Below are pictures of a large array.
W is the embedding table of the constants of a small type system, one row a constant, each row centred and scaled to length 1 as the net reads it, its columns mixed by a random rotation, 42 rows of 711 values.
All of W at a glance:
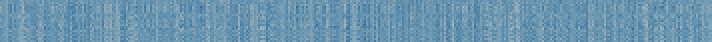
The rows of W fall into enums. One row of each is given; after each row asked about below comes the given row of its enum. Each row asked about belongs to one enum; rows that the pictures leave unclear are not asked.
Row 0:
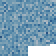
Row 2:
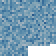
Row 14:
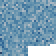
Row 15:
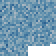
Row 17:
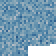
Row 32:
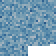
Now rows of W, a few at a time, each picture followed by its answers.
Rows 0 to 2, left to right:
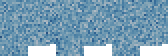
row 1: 14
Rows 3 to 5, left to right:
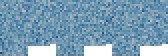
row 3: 14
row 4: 0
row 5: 32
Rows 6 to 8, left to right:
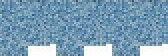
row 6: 2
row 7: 2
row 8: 2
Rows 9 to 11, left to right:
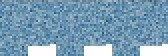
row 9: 32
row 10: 0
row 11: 2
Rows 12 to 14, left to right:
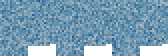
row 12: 2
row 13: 17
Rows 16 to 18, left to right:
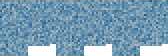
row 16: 15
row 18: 2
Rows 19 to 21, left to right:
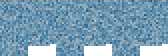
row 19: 17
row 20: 32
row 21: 2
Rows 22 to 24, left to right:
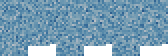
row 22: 17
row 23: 32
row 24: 32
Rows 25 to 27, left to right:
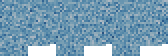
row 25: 32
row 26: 0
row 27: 0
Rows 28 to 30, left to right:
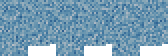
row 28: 17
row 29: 17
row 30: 15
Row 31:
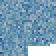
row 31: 14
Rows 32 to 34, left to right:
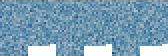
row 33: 17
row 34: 14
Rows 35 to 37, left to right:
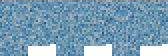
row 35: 32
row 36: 0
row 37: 17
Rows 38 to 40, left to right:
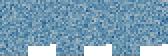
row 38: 15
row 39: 32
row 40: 0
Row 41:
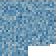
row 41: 17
